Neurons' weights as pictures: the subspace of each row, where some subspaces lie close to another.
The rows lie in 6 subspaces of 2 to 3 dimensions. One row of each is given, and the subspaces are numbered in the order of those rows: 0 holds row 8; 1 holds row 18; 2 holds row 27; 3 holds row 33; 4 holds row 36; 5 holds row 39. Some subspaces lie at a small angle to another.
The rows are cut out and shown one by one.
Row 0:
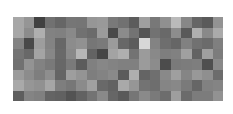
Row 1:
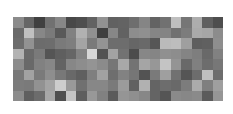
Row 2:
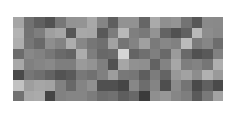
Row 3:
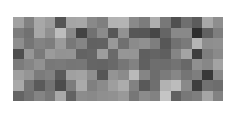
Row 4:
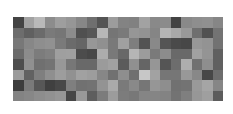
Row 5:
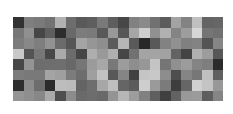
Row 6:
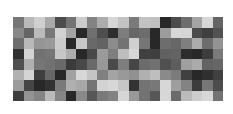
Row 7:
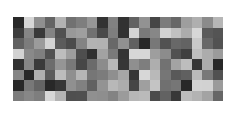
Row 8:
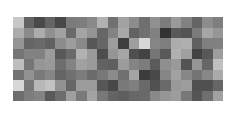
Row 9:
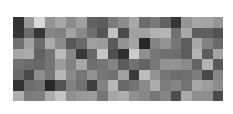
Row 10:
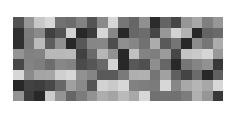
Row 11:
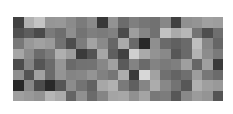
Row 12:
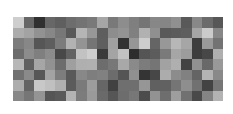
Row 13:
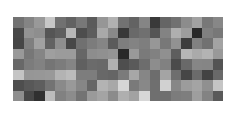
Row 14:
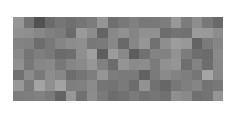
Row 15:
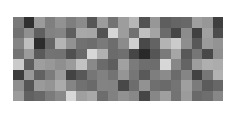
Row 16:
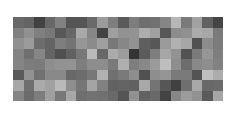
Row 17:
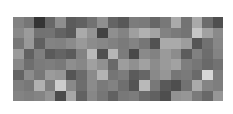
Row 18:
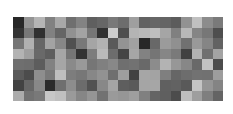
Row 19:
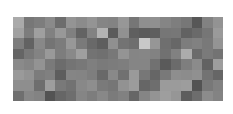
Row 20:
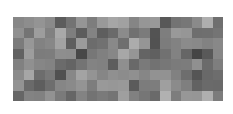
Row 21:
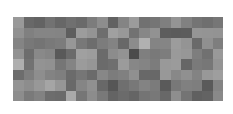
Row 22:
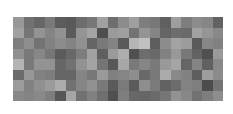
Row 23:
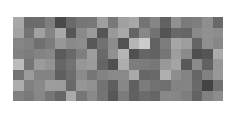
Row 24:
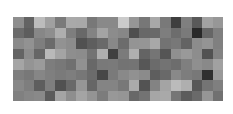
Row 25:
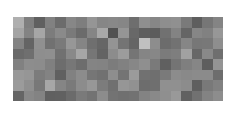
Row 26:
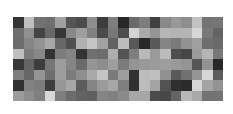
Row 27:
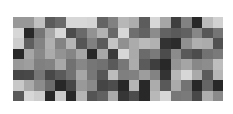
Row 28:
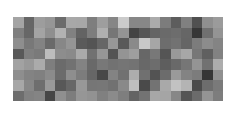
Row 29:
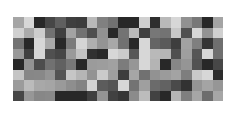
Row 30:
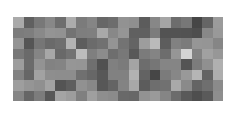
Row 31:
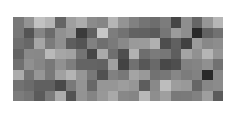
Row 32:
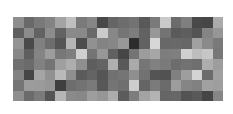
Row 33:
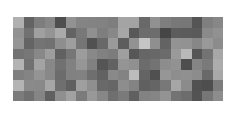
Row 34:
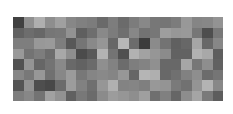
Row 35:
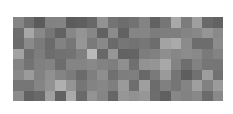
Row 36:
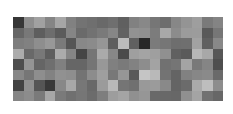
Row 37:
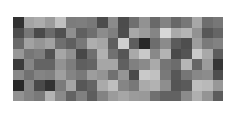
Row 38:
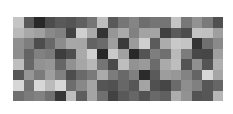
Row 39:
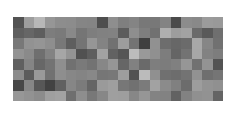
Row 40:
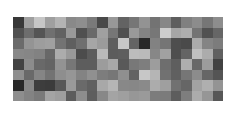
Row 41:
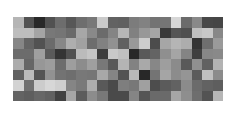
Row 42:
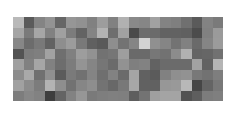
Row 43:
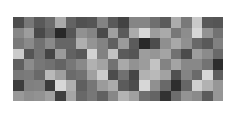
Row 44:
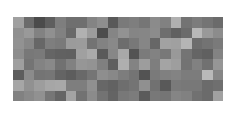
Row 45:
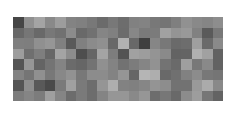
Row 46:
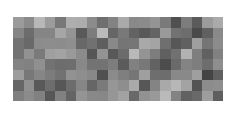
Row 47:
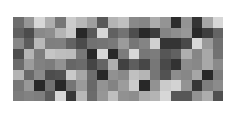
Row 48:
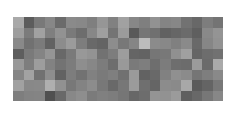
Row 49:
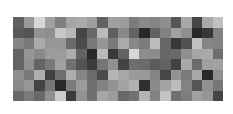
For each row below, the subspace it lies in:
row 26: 5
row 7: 1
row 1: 2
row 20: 3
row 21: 3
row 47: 0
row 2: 2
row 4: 2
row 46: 1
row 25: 1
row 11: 5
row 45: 4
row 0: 5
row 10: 2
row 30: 3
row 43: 4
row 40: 0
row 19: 1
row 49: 4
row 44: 2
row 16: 1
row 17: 0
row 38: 0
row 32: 3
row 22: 3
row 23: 3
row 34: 4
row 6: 3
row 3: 3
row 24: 5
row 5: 4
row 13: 2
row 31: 2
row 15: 5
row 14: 0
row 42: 1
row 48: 1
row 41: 5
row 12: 4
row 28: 5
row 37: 0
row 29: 5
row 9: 1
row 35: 2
